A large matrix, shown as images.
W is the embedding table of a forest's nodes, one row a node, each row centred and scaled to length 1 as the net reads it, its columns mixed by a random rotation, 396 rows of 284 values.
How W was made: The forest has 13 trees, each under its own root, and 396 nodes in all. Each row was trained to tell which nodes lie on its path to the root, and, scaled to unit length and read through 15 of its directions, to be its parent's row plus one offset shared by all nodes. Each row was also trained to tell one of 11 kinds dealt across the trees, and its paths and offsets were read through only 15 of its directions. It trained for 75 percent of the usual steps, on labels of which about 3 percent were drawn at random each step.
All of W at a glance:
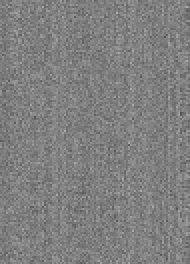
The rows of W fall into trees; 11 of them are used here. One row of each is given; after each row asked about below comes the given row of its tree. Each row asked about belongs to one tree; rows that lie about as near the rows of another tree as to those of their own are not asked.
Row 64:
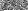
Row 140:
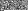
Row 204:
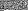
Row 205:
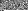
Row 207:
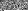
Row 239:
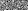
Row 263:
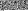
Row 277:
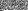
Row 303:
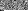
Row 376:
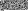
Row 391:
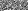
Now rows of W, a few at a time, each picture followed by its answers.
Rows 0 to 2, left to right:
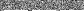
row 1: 376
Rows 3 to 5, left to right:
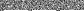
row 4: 277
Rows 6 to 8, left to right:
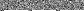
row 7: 303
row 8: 376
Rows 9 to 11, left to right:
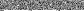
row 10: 64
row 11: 391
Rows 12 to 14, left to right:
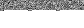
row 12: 204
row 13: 207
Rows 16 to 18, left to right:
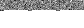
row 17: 64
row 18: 204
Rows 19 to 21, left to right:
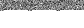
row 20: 391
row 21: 277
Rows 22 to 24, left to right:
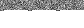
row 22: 277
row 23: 207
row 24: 140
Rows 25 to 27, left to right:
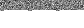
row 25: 376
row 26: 391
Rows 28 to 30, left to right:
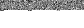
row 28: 391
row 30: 263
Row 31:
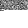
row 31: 140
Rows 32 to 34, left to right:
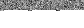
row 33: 391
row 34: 376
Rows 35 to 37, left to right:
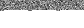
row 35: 391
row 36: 376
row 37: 277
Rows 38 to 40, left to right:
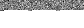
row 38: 205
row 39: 391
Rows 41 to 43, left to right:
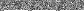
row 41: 277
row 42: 140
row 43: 376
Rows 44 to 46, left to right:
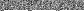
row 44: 64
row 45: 391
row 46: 391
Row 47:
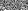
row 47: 303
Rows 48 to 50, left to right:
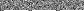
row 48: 204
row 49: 376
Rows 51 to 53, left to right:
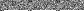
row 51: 277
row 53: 391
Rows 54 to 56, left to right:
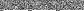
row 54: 64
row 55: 140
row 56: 391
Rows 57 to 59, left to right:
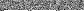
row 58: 64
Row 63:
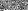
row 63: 263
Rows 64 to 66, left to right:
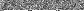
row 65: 140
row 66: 205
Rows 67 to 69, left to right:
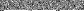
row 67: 140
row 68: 64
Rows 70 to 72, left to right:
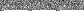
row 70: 277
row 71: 391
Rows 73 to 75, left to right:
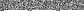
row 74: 391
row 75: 303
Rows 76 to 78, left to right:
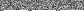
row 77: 303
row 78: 277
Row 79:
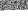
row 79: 263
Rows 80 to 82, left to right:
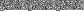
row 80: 205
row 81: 391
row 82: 140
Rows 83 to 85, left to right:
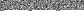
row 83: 277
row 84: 303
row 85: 263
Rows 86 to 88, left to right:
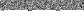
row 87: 391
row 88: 303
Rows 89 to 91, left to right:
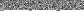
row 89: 64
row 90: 303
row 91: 376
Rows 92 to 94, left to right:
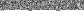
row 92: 277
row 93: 303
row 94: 376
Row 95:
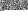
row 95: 376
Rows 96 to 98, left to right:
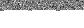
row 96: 303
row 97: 303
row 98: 207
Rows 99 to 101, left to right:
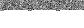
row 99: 64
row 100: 391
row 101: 204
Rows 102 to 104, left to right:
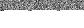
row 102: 263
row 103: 303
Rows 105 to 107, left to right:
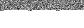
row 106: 64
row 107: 303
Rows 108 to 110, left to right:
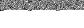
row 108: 391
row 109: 391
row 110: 277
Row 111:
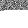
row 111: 140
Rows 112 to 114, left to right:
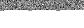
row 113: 303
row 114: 263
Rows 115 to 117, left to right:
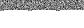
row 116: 391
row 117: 140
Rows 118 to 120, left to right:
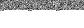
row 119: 140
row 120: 277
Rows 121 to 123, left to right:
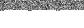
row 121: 204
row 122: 376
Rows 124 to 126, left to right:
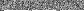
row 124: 391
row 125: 263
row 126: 391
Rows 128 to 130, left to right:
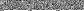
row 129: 376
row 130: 64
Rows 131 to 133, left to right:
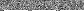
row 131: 303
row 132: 376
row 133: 205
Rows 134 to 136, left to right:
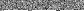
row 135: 277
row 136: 205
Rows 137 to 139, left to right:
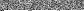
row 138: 64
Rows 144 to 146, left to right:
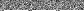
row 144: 64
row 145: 64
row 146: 207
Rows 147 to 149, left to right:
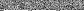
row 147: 263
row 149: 204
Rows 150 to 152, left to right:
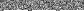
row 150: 263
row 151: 263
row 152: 303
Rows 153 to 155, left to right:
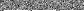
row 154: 205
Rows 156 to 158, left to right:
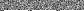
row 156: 205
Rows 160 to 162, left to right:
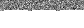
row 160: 64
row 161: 303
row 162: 277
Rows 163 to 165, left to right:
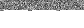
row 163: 376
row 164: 303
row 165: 140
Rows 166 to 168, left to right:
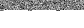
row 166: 263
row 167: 391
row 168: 205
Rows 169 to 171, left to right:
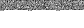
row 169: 239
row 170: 205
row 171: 303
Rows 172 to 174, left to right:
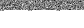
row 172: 64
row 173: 239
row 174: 204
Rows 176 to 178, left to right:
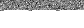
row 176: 277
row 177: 207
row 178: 376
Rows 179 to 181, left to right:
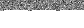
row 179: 277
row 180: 303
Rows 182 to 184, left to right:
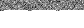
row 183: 263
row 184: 391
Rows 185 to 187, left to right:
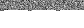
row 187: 207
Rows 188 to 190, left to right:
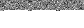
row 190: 207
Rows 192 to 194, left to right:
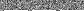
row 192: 207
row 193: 239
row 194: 376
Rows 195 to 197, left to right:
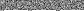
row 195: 239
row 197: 140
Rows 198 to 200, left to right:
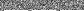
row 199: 64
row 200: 303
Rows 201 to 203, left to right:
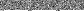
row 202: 303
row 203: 303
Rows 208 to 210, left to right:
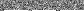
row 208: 263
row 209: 303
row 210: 207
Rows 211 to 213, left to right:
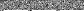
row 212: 376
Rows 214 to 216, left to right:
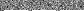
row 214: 204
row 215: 277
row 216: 303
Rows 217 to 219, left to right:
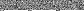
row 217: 205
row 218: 303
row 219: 263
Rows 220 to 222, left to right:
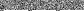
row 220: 263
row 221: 277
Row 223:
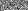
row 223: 277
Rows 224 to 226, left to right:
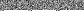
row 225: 140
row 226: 391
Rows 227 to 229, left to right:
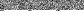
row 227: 263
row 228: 376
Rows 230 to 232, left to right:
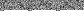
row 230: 140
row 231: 277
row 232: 207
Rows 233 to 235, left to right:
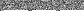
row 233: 277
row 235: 263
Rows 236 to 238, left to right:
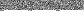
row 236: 303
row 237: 391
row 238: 376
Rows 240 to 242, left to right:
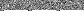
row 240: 140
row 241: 277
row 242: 376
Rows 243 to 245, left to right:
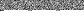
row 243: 303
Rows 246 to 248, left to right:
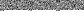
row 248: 391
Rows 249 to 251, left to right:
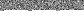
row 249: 391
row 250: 376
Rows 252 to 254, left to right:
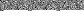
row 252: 391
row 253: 277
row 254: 263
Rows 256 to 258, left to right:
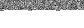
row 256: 376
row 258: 376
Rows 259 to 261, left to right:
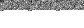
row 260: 391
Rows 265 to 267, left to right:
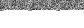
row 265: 277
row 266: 64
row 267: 64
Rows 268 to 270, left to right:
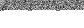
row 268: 263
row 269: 263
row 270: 263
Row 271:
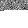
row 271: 207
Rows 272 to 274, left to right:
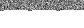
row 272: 140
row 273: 303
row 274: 277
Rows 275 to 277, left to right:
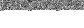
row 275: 303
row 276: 391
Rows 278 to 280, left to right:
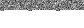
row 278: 263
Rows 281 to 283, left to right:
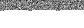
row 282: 376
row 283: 263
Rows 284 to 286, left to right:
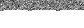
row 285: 391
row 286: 277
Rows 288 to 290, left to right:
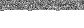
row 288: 64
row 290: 64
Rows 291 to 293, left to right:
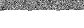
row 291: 263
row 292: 263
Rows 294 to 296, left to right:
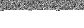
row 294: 376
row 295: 303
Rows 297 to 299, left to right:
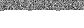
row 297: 140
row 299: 205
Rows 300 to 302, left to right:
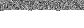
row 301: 277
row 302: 140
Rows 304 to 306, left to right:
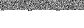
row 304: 263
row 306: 303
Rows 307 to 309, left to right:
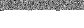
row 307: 64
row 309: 263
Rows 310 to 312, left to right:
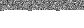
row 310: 277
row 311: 263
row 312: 303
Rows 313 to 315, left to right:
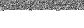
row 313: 205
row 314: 263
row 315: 64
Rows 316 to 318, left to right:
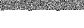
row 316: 263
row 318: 376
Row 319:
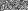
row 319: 277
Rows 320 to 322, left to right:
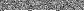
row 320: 207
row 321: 140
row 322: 207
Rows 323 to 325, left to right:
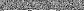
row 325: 204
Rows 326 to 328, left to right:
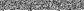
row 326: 277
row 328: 376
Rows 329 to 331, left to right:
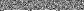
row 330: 263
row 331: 263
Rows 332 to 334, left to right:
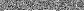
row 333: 277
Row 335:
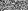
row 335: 391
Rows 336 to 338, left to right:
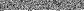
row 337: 239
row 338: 376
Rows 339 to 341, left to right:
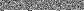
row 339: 376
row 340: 140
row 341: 205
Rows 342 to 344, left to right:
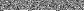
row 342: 303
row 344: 207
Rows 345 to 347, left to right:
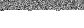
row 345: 303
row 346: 303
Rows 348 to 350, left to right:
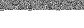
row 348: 64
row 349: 263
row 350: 277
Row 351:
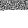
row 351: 140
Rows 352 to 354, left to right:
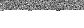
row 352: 64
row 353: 303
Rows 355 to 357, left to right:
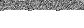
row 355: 391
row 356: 277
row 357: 277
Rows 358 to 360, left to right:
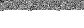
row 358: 391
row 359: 207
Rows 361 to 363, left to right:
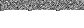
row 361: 391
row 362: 277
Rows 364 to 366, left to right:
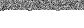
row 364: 204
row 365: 64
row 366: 64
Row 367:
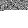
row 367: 207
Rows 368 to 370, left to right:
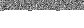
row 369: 140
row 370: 263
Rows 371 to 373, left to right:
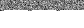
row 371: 64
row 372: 303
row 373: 239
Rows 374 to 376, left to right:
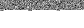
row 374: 64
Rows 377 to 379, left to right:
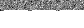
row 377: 303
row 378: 391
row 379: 391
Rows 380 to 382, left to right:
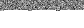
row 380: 277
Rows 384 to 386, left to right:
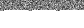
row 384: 277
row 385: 64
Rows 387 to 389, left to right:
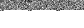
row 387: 263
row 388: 391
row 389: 277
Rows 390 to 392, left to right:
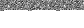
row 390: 263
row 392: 263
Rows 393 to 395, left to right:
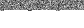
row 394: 64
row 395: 263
